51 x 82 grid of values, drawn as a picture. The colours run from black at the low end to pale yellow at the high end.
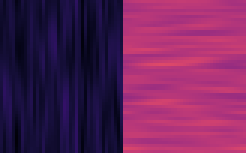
It is made of 1 by 2 panels. Panel 1,1: very low, streaked downward, faint in contrast. Panel 1,2: middling, streaked across, faint in contrast.
